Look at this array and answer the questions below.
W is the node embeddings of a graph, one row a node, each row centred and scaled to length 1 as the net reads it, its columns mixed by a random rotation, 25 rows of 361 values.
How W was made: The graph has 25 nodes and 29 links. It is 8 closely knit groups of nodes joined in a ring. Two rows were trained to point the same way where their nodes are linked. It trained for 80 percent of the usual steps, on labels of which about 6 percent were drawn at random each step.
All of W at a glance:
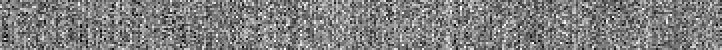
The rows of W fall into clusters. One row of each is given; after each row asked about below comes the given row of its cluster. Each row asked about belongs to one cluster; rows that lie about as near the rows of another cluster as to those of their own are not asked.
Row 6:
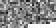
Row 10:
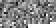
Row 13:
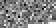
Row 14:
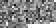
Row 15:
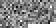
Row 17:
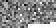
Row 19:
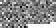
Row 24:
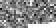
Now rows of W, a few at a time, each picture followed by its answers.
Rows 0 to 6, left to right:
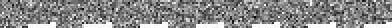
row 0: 15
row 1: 13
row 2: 10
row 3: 24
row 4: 15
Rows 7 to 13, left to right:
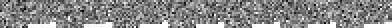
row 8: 14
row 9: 19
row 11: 10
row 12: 17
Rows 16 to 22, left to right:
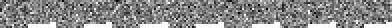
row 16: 10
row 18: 14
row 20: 17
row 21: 24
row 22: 6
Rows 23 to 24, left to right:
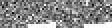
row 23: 13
